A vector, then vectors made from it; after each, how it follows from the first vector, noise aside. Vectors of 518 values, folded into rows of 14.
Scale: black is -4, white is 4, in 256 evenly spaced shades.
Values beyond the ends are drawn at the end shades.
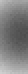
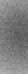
shrunk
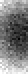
scaled up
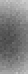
reversed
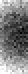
scaled up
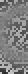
sign-scrambled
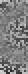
sign-scrambled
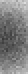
reversed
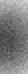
reversed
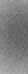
shrunk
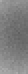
shrunk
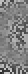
sign-scrambled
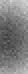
reversed
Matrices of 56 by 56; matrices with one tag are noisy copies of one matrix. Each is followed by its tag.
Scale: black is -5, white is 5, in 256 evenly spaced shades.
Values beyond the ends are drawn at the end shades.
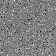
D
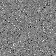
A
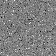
D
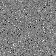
A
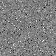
A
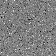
D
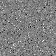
A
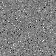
A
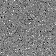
D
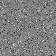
A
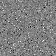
A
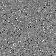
A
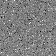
D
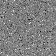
D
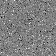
D
